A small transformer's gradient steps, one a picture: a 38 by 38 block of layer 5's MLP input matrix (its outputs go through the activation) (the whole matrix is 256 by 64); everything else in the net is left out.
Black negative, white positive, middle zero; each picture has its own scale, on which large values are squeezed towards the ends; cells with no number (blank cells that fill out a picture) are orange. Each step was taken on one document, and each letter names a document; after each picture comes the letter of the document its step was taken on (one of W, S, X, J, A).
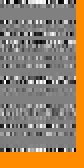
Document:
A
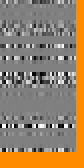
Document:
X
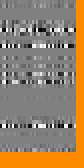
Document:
X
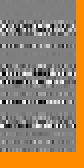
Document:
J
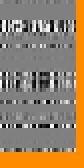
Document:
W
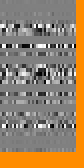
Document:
J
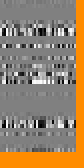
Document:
X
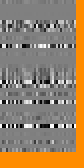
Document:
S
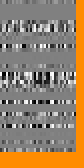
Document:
W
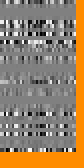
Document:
A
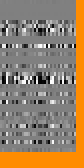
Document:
J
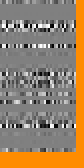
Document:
S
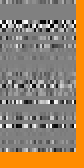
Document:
W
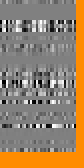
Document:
W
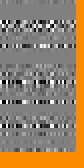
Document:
S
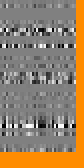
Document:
X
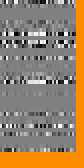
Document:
A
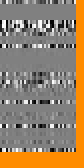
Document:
W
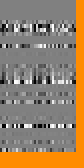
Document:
J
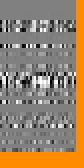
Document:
S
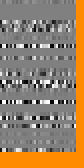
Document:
W
